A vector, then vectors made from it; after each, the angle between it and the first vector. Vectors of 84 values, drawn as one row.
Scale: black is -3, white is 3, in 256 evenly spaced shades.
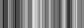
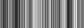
nearly parallel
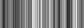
nearly parallel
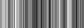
nearly opposite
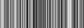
partly opposed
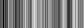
nearly parallel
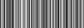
orthogonal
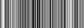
partly opposed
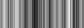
nearly opposite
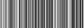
partly opposed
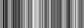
nearly parallel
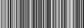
partly opposed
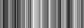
nearly parallel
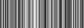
partly aligned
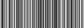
orthogonal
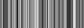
partly aligned
